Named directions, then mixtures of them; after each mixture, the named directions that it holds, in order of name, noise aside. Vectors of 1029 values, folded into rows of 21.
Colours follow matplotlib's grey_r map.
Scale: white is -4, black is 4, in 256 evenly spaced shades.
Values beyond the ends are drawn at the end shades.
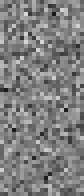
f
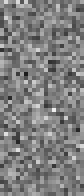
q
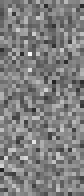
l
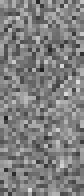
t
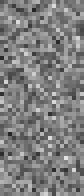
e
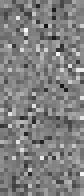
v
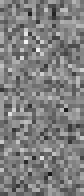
f, v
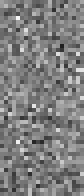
t, v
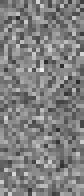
t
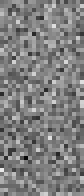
e, l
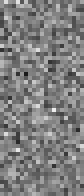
q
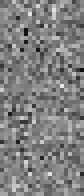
f, v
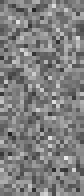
e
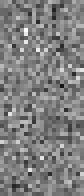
f, v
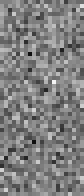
l
